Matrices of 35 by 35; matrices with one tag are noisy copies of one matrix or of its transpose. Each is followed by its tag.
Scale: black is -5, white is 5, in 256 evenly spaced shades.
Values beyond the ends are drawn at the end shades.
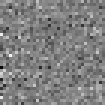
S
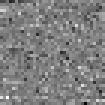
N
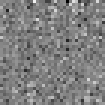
S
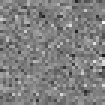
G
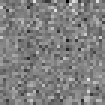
S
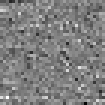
N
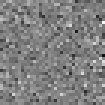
G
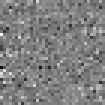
S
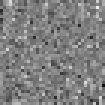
N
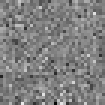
G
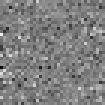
S
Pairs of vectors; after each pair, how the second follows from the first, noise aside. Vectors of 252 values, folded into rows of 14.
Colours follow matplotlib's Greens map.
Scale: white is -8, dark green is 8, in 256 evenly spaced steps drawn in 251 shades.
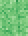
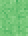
shrunk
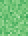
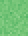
shrunk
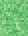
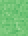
shrunk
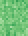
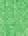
shrunk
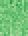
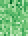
scaled up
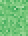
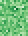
scaled up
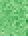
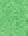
shrunk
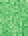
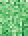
scaled up
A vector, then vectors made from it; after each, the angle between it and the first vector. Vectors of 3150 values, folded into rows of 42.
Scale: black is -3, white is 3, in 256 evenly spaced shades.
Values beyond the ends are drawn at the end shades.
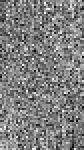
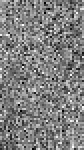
nearly opposite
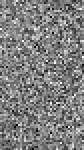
partly opposed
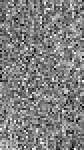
nearly parallel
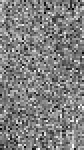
nearly opposite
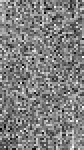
nearly opposite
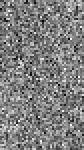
partly aligned
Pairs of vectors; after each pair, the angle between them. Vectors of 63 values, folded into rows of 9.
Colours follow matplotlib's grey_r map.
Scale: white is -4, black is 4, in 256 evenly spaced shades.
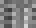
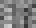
nearly opposite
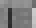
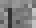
nearly parallel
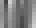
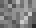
partly opposed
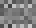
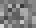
partly opposed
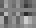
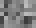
nearly opposite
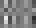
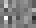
nearly parallel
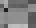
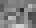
partly aligned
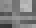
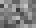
partly aligned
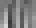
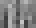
nearly opposite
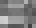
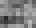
nearly opposite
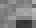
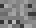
orthogonal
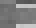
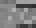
nearly opposite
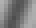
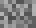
orthogonal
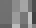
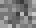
partly opposed
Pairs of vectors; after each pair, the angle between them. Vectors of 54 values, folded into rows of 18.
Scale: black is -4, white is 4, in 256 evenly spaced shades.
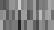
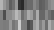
partly opposed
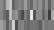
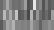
partly aligned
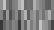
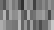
nearly opposite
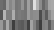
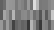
nearly parallel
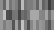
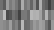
nearly parallel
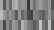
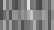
nearly opposite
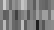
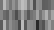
nearly parallel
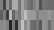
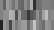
orthogonal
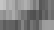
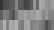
nearly opposite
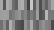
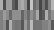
nearly parallel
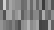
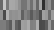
nearly parallel
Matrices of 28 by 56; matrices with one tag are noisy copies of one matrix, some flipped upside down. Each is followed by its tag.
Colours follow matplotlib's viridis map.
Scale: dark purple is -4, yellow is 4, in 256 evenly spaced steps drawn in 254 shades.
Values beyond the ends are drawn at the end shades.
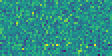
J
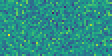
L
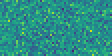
L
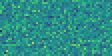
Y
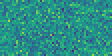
L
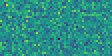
Y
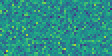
Y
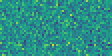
J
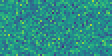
L
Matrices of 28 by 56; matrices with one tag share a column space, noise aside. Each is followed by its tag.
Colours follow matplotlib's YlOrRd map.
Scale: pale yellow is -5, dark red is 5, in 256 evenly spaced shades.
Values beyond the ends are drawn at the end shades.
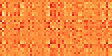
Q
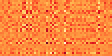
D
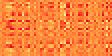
Q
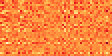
D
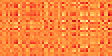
Q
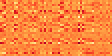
D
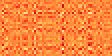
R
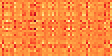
Q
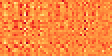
Q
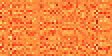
R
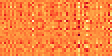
Q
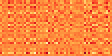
D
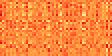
Q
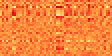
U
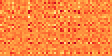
D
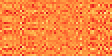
R
